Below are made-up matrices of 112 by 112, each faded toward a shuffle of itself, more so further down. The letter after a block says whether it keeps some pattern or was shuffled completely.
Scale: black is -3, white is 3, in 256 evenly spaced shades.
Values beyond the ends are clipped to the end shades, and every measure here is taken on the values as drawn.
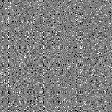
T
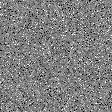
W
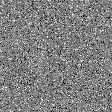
W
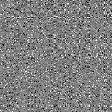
T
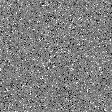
W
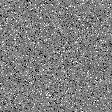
W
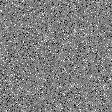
W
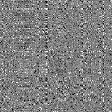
T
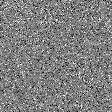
W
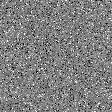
W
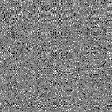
T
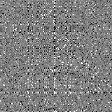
T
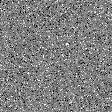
W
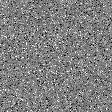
W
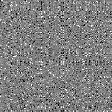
T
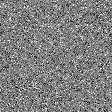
W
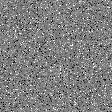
W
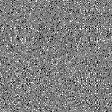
T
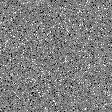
W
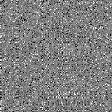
T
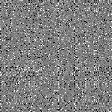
T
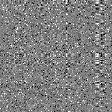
T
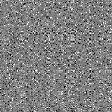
T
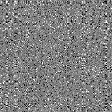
T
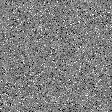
W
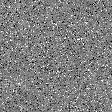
W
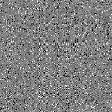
T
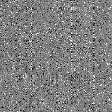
T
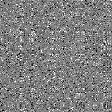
T
